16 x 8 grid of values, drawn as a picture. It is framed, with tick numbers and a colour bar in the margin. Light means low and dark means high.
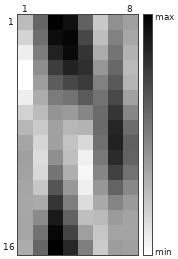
The grain runs up and down. The bottom right is the smoothest part. On average the colour sits 50% of the way up the scale.
